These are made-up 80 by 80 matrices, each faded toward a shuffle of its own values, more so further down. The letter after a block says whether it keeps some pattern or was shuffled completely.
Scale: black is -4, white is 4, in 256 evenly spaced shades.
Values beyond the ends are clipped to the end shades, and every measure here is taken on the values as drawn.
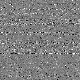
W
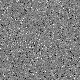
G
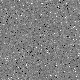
G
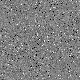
G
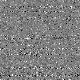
W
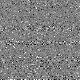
W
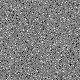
G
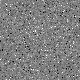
G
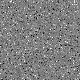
G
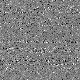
W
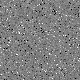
G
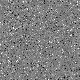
G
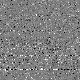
W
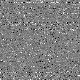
W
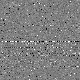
W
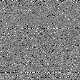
W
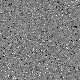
G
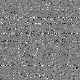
W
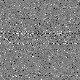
W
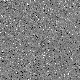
G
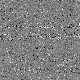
W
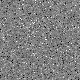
G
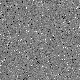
G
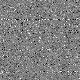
W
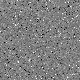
G
